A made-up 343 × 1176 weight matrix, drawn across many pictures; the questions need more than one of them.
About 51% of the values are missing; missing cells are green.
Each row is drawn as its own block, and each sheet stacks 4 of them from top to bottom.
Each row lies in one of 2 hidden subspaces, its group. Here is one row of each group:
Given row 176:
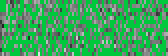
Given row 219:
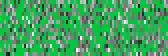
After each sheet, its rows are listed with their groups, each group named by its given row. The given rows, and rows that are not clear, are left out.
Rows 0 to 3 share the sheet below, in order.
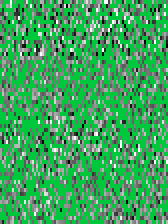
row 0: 176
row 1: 176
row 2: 219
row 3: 219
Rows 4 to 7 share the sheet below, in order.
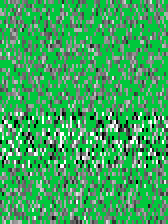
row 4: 219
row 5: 219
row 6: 219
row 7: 176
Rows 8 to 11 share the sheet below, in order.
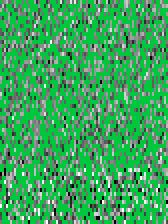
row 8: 219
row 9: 219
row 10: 176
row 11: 219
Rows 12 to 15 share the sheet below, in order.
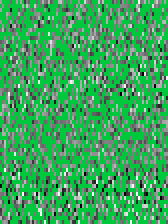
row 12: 219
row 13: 176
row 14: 176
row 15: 176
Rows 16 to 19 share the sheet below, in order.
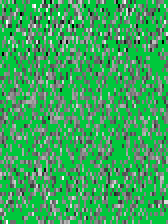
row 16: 219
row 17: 219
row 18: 219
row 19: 219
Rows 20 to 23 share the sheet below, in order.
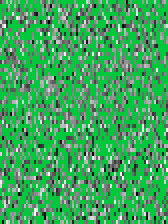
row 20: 176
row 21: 219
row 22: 176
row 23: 219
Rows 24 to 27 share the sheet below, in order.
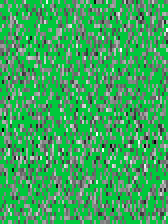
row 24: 176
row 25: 176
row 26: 176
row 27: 176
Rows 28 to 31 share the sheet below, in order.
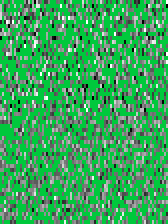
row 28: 219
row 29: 176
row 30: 176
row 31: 176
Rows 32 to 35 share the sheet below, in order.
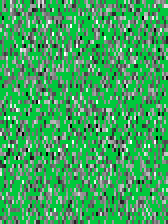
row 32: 176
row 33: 176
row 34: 176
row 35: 176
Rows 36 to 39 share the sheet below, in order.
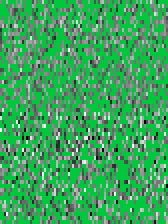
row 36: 219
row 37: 219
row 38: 176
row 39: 219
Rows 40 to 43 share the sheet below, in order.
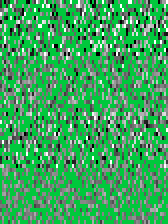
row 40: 219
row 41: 176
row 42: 176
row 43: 176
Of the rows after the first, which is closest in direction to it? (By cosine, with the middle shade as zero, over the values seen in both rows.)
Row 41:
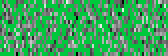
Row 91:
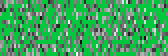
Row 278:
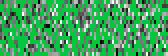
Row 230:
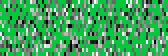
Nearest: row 278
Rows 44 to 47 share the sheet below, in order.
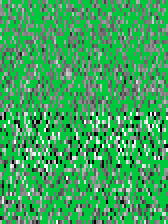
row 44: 176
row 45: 219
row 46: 219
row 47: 176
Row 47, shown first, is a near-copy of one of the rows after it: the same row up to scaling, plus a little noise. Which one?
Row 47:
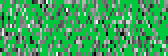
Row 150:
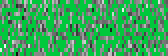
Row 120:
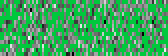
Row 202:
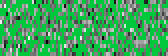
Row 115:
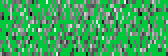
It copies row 115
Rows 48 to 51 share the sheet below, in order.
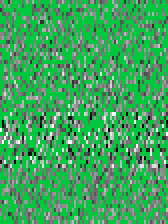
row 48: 219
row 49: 219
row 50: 176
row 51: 176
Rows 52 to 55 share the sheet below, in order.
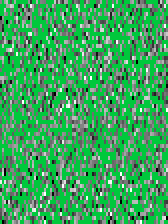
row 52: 176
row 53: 219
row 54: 176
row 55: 219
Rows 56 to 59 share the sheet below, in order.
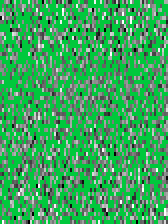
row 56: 176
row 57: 219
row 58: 176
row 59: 219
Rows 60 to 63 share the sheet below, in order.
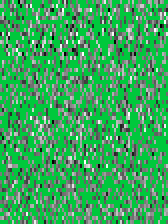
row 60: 176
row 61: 219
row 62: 176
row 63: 219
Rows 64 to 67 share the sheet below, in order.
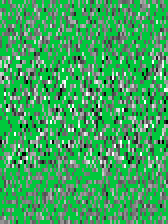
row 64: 219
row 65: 219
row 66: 219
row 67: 176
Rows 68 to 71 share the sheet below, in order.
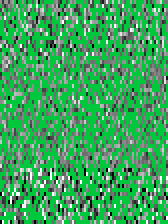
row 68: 219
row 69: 176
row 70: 219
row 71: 219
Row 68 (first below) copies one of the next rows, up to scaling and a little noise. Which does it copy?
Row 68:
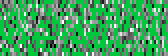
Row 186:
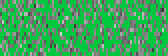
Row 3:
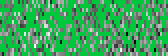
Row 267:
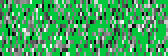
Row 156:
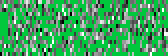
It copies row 186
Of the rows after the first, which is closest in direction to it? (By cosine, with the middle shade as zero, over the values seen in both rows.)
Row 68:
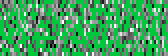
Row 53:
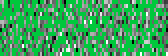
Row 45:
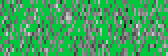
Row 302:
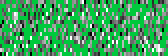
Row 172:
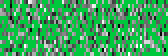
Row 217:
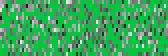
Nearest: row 45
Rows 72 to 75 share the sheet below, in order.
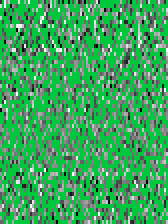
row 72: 219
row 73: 219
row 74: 176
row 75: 176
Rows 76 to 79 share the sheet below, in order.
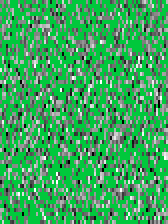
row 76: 219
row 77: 219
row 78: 219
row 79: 219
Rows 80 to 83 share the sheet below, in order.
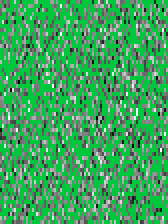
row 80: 219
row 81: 219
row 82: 176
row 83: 176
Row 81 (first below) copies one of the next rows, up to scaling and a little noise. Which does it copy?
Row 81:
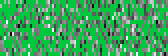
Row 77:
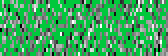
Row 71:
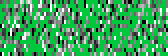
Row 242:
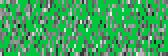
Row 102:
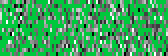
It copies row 102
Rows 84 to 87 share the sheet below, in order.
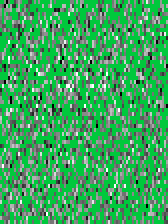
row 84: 176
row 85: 176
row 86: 219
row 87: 176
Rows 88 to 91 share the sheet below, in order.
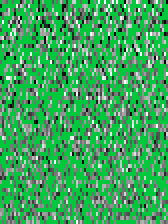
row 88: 219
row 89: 176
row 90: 176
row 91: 176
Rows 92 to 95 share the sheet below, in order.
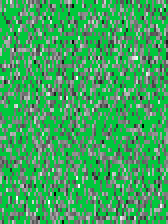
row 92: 176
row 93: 219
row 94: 219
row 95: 219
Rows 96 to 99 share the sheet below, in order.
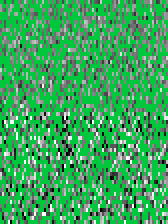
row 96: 219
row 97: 219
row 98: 176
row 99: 219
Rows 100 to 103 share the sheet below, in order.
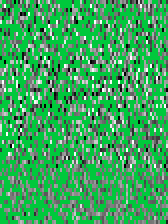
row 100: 219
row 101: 219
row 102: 219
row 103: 219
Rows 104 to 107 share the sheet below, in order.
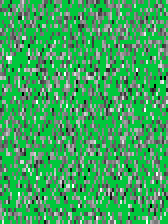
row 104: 176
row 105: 176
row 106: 219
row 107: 219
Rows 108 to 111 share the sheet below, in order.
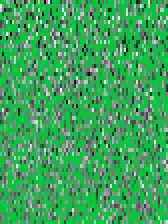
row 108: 219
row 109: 219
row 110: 176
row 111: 176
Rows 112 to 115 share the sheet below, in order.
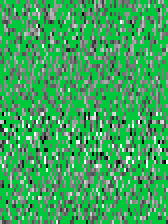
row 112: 219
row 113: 219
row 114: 219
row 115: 176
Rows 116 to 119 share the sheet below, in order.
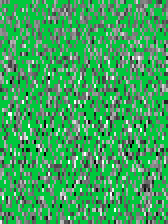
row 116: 176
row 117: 219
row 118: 176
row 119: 219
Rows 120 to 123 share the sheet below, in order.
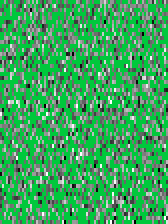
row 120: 176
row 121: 219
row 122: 176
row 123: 176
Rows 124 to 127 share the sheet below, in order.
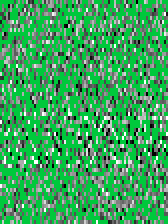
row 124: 176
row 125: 176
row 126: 176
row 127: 176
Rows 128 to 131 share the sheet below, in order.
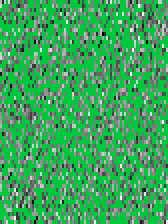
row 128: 219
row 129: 176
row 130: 219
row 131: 219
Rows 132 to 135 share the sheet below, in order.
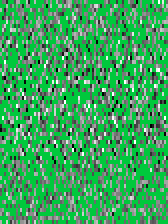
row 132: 176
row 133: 176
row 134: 176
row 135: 219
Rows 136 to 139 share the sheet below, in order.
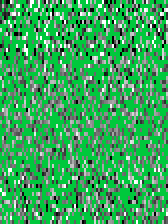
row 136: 219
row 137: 176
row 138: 219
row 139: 176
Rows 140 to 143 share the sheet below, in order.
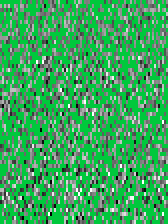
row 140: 176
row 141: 219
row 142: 219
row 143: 219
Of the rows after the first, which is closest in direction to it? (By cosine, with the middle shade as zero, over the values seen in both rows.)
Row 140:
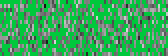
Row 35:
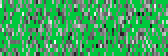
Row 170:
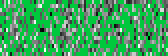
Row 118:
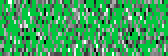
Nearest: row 35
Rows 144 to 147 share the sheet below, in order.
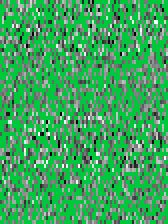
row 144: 219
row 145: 176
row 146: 219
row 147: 219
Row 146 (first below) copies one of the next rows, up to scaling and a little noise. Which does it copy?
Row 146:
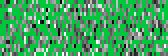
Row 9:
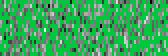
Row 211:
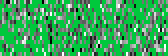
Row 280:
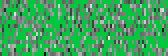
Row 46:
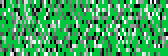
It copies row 211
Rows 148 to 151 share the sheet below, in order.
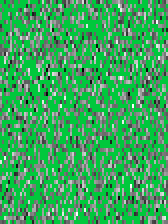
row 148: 219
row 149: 219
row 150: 176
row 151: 176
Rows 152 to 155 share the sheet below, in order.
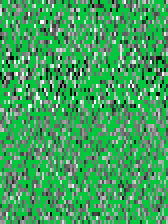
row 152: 219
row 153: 176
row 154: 176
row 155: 219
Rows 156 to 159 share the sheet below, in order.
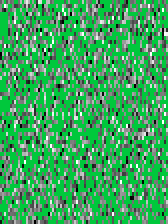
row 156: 219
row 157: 176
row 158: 219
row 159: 219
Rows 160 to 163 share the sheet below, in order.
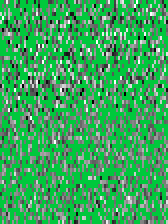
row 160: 176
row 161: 219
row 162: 176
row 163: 176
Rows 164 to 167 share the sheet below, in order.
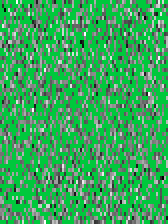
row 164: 176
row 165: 176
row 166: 219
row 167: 219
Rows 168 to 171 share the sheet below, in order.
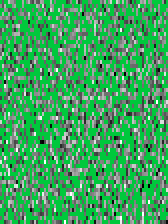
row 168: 219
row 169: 176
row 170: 219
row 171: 176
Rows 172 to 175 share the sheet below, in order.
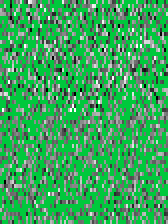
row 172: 176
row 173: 219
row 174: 176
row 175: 219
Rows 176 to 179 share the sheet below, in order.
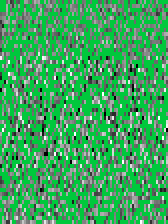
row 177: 176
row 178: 176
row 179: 219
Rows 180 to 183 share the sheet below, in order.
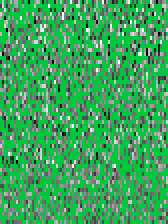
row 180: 219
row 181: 219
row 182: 176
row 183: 176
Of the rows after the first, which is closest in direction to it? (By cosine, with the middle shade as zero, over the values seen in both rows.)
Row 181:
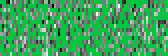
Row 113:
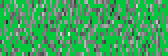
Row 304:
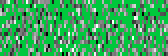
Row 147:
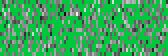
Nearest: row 147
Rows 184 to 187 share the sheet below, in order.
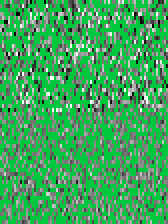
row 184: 176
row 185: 219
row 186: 219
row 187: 219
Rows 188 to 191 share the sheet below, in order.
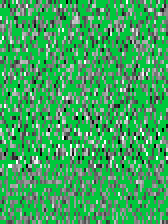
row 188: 176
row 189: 176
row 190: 176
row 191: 176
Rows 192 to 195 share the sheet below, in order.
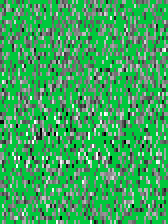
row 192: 176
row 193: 176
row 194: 176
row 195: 219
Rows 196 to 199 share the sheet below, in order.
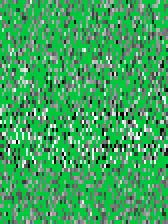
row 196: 176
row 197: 219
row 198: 176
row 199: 219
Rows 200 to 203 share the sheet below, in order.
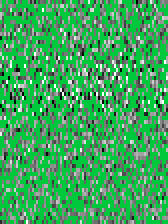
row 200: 219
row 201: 176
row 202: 176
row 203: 219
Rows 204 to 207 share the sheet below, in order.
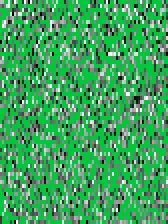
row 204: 176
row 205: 219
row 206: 219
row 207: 176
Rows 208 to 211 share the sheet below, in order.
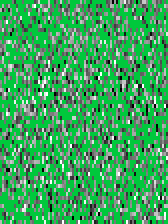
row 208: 219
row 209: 219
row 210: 176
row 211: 219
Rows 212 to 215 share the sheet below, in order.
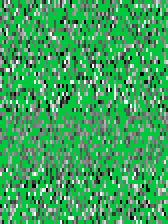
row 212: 219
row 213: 176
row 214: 176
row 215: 219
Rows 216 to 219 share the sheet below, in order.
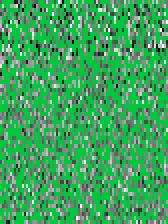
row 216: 176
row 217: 176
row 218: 176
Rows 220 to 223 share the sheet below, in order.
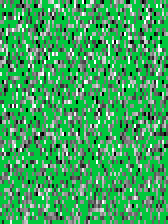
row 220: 219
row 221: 176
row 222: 219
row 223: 219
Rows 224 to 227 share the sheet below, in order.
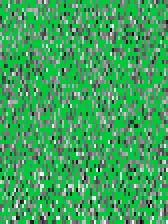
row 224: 176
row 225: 219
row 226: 176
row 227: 219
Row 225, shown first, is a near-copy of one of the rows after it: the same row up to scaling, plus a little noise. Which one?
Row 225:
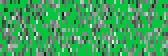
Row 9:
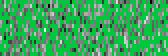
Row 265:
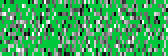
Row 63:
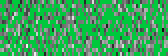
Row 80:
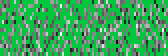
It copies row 63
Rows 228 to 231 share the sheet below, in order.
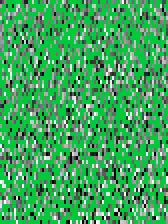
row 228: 176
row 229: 219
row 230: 176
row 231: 176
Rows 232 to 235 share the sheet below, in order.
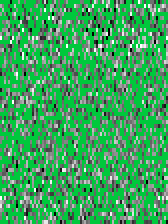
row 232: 176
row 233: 176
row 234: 176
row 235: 219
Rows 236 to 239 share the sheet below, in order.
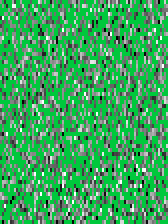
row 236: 176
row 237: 219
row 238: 219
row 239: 219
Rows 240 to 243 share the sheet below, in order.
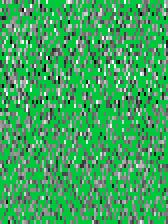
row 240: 176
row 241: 176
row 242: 219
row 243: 219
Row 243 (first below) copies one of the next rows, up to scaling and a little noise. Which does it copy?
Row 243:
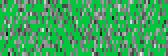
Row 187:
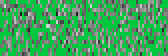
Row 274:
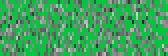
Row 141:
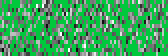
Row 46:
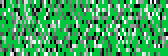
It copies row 46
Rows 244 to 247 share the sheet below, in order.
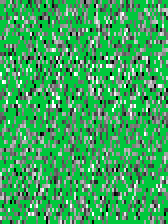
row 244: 176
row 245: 176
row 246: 219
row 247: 219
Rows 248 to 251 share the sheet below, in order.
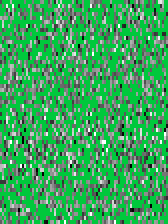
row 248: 176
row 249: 219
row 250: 176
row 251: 219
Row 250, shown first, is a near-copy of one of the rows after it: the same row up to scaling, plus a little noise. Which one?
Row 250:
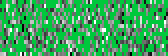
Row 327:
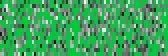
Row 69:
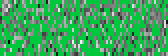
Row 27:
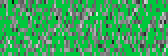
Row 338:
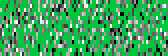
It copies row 327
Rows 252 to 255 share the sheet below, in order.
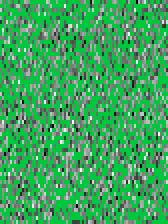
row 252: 176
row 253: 219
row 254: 176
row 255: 176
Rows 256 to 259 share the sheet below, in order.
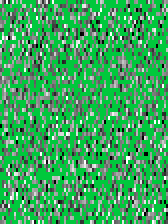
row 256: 176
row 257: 219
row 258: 219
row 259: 176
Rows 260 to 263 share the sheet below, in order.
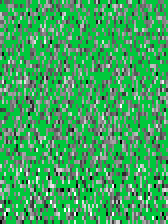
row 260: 219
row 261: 176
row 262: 219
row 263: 219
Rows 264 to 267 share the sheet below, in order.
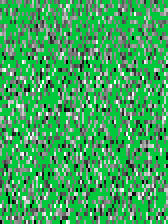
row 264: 219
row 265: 219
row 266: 176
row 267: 219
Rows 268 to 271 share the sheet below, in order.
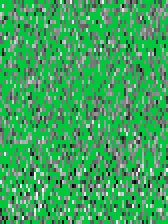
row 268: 219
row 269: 176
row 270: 176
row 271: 219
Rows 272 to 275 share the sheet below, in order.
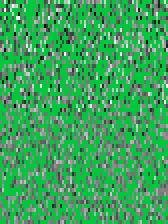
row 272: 176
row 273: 219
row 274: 219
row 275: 219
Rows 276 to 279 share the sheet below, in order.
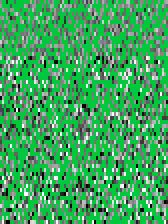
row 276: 176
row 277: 176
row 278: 219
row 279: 219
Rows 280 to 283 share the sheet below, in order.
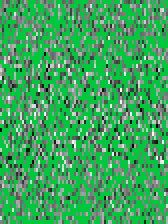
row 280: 219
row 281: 219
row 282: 176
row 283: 176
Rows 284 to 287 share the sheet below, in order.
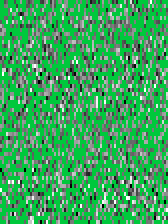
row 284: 219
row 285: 176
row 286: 219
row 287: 176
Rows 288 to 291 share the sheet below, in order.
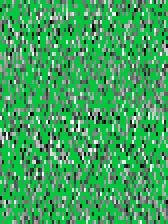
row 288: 176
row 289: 219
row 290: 219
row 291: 219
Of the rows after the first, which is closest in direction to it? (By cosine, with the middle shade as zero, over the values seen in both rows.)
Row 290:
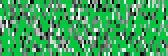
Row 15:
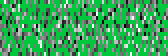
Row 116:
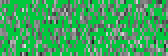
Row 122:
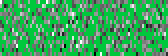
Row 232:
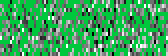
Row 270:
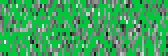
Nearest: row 232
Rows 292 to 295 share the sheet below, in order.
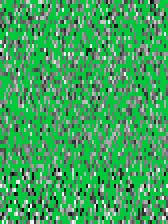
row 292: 219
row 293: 176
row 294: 176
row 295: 176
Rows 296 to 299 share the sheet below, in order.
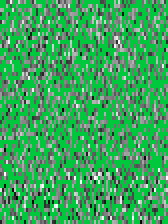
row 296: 176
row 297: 219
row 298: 219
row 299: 219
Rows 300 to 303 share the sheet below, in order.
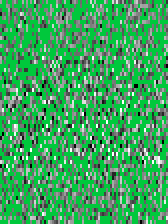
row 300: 219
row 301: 219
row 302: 219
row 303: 219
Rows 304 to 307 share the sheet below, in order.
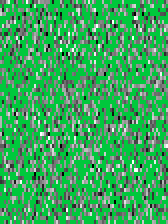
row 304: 219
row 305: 176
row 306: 219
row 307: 219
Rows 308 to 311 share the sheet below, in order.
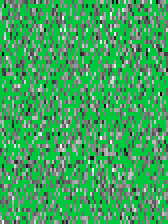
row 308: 219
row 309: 176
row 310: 219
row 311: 219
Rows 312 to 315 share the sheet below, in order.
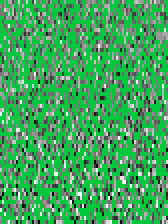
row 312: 219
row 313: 219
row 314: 176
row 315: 176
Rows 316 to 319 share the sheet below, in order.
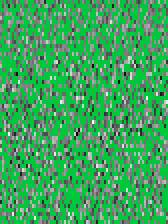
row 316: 176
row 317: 176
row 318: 176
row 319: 176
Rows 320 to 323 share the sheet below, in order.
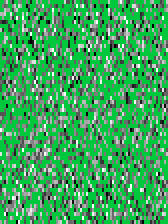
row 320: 176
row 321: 219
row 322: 176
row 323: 176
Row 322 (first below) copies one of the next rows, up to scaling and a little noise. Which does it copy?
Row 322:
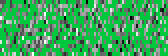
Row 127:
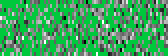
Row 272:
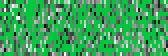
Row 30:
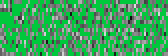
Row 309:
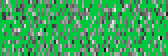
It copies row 127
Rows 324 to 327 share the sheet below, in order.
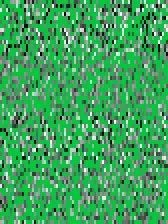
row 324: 219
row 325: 219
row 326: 176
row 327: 176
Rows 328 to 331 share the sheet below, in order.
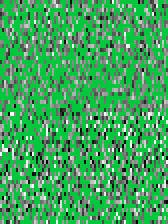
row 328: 219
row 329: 219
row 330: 176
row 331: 219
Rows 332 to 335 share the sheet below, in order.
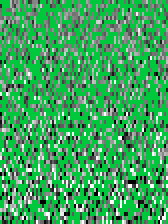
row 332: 176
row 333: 219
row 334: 176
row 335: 176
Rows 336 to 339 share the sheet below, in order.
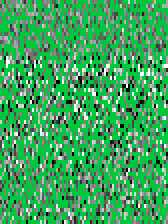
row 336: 219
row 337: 176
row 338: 176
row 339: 176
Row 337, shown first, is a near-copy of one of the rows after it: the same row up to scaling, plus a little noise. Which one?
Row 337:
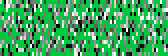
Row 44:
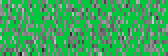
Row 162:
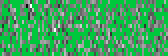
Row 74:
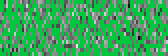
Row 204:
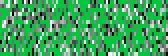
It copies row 74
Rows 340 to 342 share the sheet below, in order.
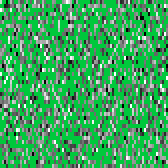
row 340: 176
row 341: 176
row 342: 176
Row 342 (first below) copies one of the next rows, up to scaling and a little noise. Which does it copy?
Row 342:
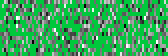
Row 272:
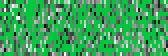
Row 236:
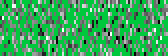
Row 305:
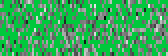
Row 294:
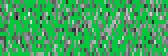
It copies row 272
